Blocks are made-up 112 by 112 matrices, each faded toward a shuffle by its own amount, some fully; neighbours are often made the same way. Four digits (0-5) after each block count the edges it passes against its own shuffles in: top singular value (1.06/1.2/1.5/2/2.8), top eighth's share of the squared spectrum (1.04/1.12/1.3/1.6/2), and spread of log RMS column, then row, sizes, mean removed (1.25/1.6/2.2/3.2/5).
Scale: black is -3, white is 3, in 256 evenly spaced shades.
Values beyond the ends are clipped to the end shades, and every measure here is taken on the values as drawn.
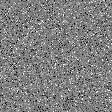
0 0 0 0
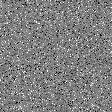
0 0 0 0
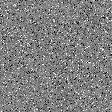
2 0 0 0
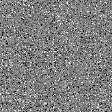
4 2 2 1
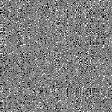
4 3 3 2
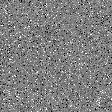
3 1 0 0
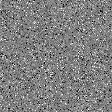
3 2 1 0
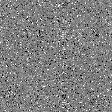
3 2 1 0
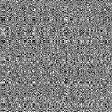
5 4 3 3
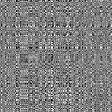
5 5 4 4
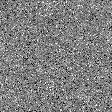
2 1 0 0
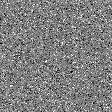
1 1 0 0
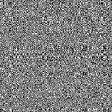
4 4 3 3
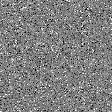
3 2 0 0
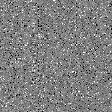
3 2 1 1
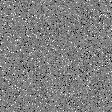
1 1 0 0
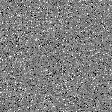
3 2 0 0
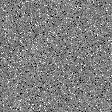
2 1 0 0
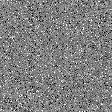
3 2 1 0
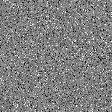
1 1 1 0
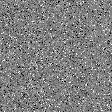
2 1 1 0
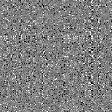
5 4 3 2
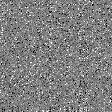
3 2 1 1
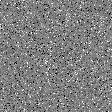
0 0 0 0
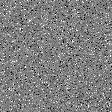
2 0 0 0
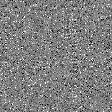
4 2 2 1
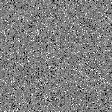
3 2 1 1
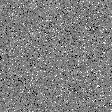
2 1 1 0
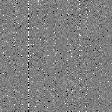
4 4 2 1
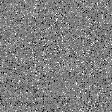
3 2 2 0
